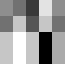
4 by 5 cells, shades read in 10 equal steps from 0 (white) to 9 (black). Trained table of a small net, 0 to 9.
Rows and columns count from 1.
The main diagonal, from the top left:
4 2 2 9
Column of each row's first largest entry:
3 3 4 4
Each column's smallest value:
2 0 2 1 3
